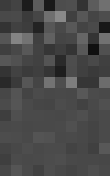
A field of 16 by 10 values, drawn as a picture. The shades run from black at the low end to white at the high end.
Mirror symmetry: none. Slope: none. Seam: horizontal, 50% of the way down, the bottom part calmer. Average level on the scale: 30%. Histogram: heavy tails on both sides.
